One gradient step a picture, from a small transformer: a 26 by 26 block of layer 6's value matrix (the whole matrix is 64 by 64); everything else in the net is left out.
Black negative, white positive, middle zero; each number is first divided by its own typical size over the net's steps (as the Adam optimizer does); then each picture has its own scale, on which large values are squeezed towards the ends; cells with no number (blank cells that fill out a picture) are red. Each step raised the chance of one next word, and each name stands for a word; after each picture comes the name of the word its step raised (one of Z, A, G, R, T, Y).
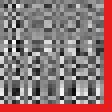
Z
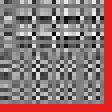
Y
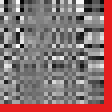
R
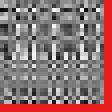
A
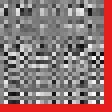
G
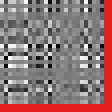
R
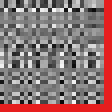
G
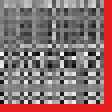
G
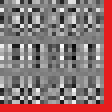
A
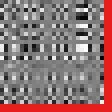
A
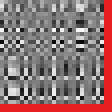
Z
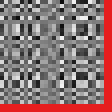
Y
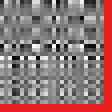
R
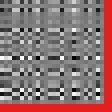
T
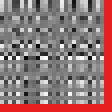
R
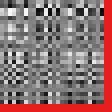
G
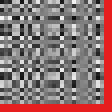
Y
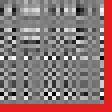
T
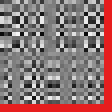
Y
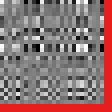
R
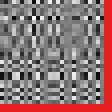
Y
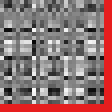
Z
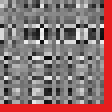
Z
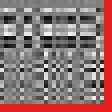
Y
